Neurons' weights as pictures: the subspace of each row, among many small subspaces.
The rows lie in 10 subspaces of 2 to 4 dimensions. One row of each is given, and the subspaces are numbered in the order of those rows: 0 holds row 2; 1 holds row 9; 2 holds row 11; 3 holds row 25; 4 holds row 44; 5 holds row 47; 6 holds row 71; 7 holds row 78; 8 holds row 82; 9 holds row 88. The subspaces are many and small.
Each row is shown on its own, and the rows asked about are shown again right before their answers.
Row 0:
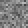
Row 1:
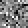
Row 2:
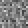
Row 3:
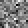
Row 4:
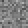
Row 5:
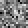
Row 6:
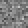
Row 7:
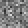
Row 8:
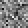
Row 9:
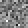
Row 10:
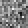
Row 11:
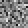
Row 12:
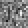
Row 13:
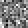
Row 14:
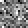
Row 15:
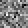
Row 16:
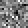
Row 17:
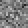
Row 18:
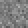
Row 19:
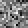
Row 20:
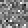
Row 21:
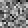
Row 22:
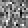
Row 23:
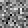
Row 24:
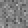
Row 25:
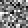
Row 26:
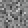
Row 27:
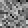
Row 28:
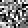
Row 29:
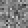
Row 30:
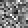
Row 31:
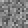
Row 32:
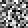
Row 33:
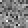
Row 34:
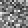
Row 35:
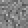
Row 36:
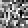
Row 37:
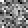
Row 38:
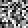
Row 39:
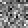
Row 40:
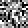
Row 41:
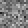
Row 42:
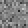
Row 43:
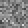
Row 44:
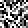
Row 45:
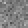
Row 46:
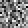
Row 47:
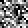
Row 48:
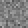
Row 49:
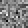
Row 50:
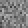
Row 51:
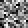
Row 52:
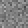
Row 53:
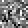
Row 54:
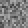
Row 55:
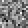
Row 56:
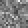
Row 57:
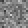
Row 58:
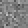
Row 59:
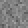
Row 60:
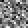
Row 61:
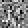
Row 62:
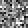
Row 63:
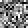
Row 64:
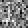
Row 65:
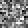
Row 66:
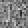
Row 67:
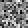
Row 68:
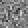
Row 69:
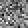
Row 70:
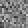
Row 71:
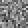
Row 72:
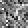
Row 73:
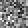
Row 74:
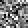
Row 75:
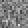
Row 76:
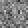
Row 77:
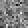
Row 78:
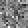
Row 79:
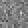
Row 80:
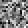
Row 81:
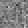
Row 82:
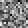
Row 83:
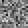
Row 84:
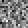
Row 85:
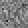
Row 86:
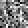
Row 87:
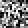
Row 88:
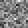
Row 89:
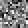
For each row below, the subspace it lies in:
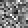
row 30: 4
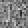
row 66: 8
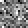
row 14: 5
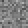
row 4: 1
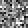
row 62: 0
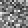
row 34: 3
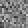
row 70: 2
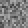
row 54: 2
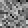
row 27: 8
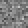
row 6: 0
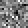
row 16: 7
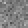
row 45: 1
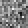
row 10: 3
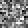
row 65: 0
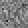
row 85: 5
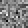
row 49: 0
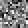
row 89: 3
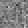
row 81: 0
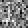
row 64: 8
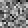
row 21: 8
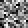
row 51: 9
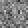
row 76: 7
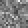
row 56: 9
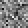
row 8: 5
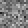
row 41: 0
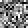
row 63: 0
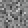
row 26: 4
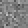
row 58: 2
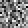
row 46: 2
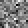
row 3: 9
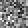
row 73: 3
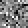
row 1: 7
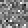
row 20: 1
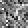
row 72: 5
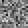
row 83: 1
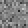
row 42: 1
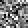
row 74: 9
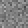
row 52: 0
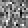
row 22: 3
